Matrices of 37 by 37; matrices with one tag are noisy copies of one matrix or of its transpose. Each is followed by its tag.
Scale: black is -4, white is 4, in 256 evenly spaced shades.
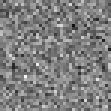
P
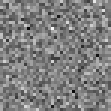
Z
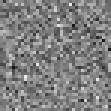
P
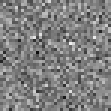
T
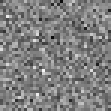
T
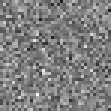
T
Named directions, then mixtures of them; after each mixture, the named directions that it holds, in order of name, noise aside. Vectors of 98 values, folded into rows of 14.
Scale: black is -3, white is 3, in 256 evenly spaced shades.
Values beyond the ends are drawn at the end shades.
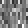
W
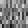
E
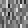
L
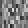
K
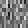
L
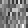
L, W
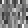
W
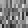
E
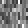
W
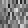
L, W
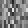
K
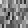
E, L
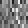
K, L, W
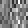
K, L, W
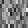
K, W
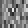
K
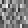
L, W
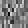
K, L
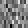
E, K, W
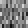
E
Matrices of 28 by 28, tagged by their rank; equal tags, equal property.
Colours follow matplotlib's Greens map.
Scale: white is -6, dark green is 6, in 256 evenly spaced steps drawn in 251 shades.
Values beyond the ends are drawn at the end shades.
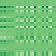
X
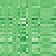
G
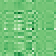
G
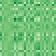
G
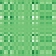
X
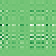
X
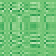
G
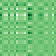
X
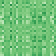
G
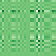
X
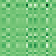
X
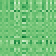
G
